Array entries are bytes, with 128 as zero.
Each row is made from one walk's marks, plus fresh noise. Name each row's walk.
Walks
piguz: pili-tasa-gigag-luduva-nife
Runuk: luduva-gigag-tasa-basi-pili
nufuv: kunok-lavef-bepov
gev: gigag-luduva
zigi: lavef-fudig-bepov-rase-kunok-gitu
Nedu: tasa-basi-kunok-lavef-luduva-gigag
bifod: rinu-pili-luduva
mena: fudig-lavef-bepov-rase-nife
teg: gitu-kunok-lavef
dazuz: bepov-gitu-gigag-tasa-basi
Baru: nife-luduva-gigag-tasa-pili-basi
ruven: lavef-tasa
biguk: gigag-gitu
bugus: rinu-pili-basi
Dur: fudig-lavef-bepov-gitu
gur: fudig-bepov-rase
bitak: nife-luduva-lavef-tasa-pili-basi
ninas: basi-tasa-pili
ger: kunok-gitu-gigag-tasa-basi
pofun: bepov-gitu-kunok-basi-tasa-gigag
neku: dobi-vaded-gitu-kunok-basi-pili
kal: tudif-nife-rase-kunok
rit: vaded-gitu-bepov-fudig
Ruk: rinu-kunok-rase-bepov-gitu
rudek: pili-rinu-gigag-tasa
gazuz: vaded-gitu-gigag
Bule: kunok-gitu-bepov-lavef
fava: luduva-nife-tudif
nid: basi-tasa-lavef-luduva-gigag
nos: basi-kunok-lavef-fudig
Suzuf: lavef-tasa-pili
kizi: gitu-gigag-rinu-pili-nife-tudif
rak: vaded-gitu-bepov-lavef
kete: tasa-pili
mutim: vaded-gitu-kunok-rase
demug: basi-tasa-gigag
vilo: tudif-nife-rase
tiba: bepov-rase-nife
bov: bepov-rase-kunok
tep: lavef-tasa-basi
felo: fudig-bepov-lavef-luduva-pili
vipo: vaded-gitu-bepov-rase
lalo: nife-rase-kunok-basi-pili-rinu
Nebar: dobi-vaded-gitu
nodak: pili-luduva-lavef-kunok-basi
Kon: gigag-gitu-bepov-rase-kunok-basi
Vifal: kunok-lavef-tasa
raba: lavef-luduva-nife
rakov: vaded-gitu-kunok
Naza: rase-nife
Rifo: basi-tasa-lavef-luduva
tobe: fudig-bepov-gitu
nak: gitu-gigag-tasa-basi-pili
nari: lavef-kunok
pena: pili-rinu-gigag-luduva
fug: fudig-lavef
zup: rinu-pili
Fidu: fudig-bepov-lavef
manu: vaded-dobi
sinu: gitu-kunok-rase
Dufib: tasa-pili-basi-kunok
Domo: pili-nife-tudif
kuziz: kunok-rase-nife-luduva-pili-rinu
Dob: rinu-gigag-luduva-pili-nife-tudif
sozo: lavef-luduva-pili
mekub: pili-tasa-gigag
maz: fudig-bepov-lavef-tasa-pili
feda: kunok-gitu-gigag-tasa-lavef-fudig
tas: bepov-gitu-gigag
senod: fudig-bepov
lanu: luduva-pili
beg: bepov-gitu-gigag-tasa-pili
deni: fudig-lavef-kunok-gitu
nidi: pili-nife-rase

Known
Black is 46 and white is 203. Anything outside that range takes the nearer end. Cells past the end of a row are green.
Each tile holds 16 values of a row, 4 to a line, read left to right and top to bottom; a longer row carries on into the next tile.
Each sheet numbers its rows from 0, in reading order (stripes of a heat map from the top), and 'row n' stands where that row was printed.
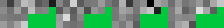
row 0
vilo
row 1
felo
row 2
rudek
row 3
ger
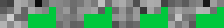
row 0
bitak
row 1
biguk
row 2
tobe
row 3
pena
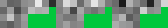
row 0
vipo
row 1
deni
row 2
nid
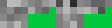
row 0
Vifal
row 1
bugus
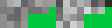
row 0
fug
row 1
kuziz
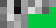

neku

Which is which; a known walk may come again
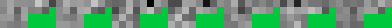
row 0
Bule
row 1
teg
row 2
piguz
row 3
bitak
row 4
manu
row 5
bugus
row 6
biguk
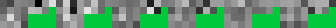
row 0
Runuk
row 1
neku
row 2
beg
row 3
maz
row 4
fug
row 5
tobe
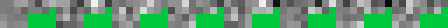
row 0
ruven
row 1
rit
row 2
Kon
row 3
mena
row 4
vipo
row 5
demug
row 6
vilo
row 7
raba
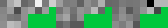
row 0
nos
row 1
tas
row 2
mekub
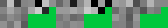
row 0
rudek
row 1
kizi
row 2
Fidu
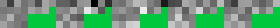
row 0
gev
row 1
Dob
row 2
kal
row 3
nodak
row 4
Rifo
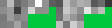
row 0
rakov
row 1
kuziz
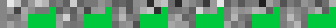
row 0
deni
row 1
felo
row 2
nak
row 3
nid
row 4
pena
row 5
ninas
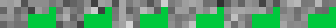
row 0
senod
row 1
dazuz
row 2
Dufib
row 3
Naza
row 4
bifod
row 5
nufuv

